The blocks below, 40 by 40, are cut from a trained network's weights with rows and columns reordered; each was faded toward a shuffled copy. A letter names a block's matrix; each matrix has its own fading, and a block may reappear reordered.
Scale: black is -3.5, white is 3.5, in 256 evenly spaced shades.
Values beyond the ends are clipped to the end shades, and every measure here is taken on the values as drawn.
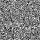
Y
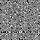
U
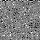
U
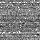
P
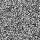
Y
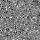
U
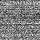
P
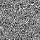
Y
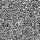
Y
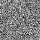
Y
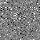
U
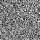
Y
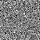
Y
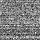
P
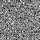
Y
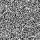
Y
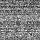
P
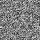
Y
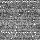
P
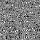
U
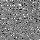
U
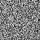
Y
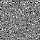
U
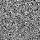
Y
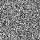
Y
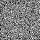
Y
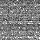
P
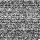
P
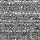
P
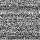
P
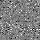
U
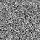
Y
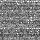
P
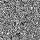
Y
